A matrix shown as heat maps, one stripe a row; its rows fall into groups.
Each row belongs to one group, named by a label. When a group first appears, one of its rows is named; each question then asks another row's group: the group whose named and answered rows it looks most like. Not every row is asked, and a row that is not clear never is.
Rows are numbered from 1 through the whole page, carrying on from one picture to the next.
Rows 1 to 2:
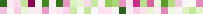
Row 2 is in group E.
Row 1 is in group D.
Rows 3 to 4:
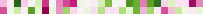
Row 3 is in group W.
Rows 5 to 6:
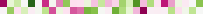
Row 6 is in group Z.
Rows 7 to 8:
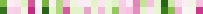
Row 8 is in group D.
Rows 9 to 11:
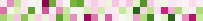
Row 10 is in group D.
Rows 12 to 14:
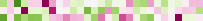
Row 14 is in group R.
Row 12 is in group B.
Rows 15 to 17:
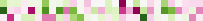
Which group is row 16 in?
D
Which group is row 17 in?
B
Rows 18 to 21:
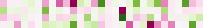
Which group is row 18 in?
W
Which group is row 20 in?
E
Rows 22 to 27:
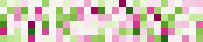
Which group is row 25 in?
D
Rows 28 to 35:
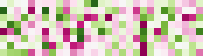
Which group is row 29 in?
D
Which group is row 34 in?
Z
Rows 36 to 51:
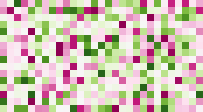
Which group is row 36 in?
W
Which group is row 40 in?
D
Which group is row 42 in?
W
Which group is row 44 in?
D
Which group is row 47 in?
R
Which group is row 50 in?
D
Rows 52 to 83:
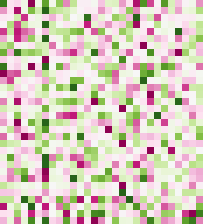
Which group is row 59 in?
R
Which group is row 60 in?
E
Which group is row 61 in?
D
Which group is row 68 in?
W
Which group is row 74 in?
Z
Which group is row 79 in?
E
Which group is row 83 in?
Z
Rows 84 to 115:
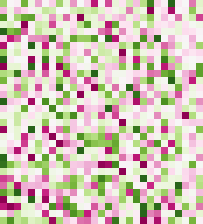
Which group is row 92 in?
D
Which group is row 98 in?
D
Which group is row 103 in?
B
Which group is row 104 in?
W
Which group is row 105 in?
B
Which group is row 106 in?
D
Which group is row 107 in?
Z
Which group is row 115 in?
Z
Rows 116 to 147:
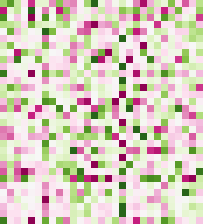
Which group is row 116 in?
Z
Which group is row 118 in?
D
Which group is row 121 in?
E
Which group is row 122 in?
Z
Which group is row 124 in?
R
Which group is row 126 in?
D
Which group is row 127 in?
E
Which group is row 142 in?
E
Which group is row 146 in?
E
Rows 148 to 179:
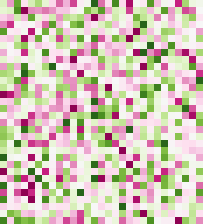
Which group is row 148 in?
R
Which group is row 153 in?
R
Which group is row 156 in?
W
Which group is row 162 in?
R
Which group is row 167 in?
B
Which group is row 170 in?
D
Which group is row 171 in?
R
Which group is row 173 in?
R
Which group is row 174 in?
D
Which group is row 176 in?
D
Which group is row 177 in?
E
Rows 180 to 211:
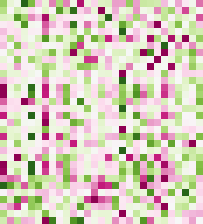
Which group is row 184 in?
E
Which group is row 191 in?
E
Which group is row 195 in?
E
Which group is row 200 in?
W
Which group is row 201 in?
E
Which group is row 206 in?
Z
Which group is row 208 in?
Z
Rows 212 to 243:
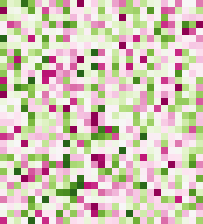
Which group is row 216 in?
W
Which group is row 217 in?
D
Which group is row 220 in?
Z
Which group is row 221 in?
R
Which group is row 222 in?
B
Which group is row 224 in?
R
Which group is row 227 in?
Z
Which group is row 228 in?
Z
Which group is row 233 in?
E
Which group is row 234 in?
Z
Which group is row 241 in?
Z
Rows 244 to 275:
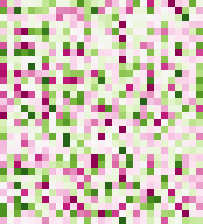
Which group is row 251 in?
R
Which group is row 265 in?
E
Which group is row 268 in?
R
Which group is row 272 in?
W
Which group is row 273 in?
R
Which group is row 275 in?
E
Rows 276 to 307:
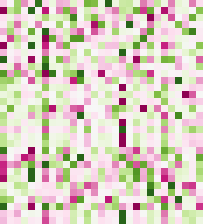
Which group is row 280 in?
Z
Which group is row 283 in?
E
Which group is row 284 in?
D
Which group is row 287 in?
B
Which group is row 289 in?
W
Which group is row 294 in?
E
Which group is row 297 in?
D
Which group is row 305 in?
D
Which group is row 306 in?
E
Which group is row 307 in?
E
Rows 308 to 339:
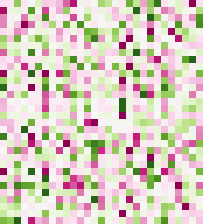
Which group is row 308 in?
W
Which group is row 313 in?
R
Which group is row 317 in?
R
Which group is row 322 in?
E
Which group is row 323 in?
E
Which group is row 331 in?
W
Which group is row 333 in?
Z
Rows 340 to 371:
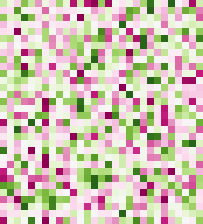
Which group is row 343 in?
E
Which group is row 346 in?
B
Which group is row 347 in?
R
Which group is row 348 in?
R
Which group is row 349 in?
B
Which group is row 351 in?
W
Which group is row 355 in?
B
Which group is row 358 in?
W
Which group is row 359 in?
W
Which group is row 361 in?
D
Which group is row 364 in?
W
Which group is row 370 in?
E
